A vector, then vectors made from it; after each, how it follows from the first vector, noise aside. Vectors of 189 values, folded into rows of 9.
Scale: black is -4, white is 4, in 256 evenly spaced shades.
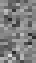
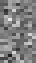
negated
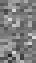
negated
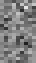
reversed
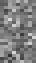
negated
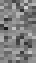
reversed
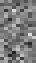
sign-scrambled
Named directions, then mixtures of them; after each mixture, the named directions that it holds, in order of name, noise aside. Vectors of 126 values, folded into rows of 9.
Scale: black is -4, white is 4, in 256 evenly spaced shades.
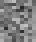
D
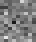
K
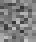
D, K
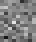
K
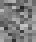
D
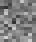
K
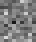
K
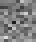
D, K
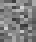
D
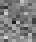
K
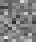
K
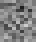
D, K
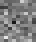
K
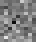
K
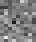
K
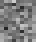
D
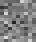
K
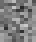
D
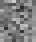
D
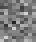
D, K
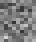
D, K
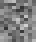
D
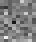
K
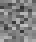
D, K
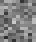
D, K
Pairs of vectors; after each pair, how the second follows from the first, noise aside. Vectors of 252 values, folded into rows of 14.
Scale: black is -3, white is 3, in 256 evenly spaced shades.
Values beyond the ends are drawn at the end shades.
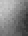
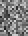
shuffled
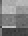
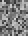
shuffled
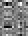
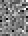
shuffled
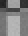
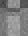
shrunk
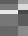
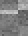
shrunk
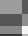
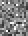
shuffled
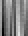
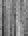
shrunk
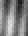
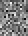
shuffled
